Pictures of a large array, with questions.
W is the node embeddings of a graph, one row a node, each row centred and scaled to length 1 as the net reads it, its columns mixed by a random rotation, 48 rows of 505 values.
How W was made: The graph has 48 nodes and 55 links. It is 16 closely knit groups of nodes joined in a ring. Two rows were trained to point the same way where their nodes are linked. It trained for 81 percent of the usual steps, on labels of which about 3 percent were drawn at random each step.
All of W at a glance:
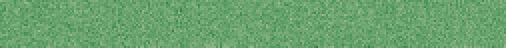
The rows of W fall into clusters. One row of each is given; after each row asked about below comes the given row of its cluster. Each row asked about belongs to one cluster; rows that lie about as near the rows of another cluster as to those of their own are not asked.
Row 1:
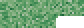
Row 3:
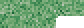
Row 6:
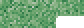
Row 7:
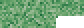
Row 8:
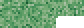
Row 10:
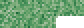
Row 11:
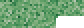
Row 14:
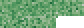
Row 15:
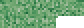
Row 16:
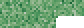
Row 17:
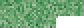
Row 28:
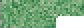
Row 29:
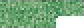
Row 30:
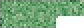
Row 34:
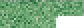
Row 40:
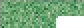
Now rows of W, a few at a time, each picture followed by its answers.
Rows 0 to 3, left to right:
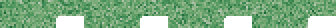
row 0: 16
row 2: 7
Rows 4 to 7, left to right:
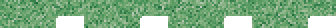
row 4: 34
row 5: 40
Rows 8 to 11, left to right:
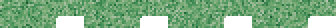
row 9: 14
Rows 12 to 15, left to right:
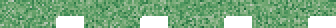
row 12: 10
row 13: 28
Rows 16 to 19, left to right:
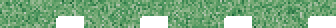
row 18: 10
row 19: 40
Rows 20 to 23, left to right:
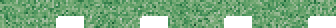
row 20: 15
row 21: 34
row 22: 14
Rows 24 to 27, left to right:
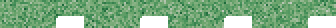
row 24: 11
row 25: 28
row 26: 3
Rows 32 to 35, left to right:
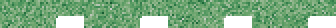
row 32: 7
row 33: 8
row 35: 1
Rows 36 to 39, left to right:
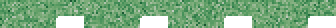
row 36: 30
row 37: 3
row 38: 17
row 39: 11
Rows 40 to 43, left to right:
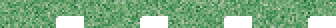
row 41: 16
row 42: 6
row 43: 29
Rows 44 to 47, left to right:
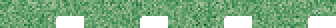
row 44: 6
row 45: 8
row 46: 17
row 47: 15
